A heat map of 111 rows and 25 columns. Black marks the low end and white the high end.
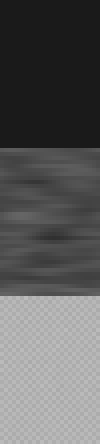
It is made of 3 by 1 panels. Panel 1,1: very low, flat. Panel 2,1: low, streaked across, faint in contrast. Panel 3,1: high, checkered, faint in contrast.
